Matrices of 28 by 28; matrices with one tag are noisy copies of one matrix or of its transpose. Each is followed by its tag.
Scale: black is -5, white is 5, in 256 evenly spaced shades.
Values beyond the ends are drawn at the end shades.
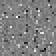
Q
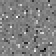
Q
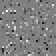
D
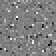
Q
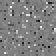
D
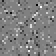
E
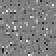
D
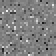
D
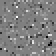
Q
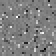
Q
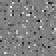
D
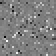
E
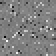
E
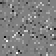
E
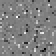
Q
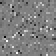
E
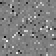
E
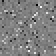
E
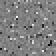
Q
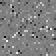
E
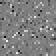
E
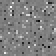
D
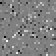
E
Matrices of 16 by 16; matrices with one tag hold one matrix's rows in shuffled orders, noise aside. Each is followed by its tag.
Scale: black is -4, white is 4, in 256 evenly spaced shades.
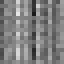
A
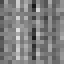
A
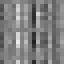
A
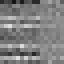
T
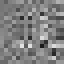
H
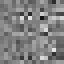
H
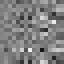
H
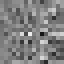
H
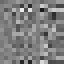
H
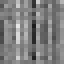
A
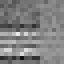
T
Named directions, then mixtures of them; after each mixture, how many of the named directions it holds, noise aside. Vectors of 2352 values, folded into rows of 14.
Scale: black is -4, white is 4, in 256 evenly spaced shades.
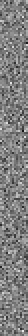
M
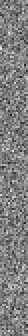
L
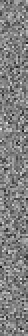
one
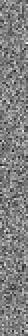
two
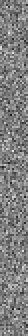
one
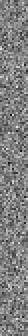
two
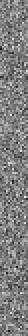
two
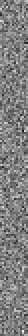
two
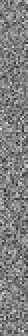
one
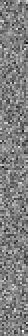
two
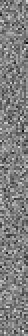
two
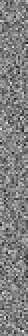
one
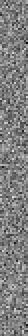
two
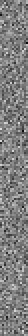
two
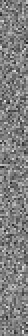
two
